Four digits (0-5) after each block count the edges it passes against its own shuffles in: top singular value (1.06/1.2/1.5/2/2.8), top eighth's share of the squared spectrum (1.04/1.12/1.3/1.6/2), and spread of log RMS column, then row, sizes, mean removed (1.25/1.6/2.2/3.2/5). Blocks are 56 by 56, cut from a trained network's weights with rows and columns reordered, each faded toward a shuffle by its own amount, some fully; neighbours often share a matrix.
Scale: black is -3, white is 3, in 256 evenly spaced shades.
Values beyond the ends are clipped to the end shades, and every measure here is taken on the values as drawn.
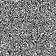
0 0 0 0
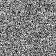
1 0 0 0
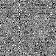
2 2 1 0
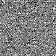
2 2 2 0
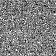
0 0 0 0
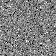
0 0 0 0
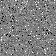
1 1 0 0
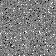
1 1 0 0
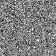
1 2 0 0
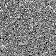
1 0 0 0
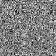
3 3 1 1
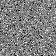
0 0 0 0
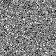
0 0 0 0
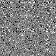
2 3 1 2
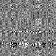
3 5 2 3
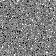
1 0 0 0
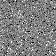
0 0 0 0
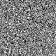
2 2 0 0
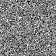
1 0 0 0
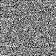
2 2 0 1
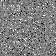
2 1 0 0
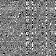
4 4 3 1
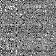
3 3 2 0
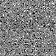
2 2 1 0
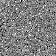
2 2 0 0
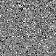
2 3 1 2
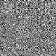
3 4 2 2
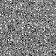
2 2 1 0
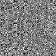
3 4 2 2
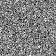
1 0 0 0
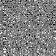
3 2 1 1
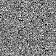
2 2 1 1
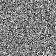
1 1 0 0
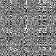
4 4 3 1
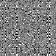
4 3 3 1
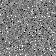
0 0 0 0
